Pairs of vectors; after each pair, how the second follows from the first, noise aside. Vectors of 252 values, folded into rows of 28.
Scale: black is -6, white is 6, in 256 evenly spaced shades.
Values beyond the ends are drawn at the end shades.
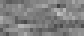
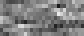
scaled up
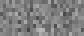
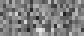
scaled up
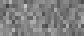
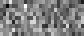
scaled up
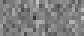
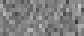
wrapped around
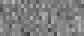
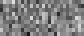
scaled up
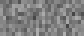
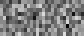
scaled up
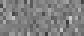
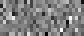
scaled up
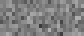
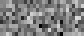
scaled up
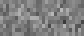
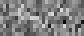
scaled up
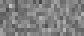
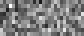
scaled up
